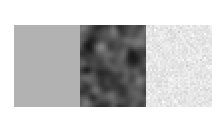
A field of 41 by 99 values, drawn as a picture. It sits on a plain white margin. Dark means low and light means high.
The table splits into one row of 3 panels. Panel 1,1: high, flat. Panel 1,2: low, blotchy. Panel 1,3: very high, fine-grained, faint in contrast.
